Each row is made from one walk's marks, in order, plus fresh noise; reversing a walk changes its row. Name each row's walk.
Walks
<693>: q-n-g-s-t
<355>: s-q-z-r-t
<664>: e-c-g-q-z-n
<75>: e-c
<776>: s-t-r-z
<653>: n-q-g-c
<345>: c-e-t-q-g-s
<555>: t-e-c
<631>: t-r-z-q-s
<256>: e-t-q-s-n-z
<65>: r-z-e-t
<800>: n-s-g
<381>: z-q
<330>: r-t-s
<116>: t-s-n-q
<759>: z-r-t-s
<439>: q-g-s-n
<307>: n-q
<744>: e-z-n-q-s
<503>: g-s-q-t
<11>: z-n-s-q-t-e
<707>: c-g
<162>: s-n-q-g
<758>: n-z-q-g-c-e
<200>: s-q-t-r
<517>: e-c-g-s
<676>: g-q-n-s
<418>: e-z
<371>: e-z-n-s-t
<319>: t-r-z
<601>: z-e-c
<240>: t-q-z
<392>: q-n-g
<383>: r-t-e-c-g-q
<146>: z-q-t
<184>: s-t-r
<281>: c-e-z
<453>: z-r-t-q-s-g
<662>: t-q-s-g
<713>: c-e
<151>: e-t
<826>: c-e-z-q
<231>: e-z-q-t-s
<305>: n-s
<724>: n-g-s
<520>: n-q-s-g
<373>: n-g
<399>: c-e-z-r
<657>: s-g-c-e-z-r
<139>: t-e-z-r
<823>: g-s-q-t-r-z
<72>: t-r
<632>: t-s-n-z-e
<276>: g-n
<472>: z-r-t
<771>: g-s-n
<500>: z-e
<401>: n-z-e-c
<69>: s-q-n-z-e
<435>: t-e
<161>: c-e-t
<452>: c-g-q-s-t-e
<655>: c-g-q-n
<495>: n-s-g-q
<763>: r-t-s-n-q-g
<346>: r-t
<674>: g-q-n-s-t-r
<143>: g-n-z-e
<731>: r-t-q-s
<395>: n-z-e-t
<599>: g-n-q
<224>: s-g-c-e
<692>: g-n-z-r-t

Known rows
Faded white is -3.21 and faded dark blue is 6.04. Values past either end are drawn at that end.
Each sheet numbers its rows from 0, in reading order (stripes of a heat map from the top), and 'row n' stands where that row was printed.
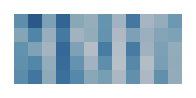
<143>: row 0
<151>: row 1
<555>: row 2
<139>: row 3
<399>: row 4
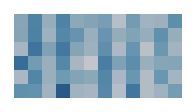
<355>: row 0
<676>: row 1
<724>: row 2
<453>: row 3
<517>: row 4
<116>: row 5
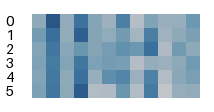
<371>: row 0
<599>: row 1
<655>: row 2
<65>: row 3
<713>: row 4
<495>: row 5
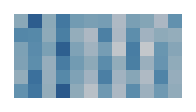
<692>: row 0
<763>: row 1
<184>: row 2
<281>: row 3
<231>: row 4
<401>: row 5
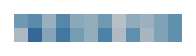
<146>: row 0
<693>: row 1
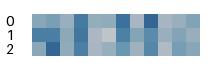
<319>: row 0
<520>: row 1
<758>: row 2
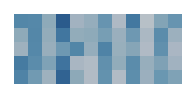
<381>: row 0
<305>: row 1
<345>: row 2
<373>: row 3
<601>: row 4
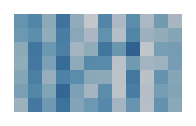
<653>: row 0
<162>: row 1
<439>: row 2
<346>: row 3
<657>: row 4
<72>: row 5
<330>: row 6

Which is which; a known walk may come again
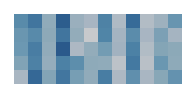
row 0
<632>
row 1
<653>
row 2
<307>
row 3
<657>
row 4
<693>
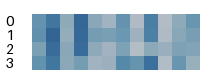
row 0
<69>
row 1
<826>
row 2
<395>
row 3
<664>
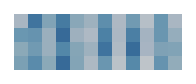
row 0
<724>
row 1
<75>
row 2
<240>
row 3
<200>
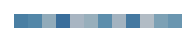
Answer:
<500>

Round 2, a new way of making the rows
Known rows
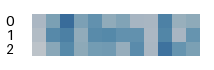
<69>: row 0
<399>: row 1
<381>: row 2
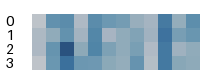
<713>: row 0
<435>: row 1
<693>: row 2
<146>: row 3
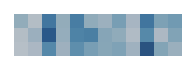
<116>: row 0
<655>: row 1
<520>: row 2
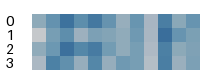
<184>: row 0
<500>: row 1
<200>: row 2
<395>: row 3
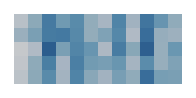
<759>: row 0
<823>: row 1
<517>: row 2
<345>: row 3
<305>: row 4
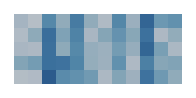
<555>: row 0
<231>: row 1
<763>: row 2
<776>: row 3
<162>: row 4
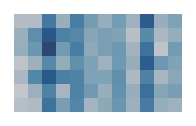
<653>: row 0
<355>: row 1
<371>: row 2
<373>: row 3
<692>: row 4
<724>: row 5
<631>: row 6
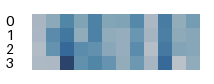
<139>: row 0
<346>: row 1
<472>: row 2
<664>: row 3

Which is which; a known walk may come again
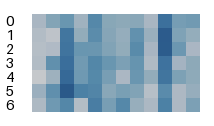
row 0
<307>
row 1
<662>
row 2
<453>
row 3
<503>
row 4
<676>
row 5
<355>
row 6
<452>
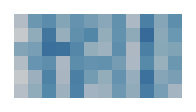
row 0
<281>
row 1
<707>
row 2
<776>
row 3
<826>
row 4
<724>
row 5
<731>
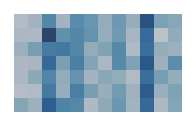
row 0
<800>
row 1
<664>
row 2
<823>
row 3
<75>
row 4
<11>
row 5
<653>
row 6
<256>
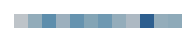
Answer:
<758>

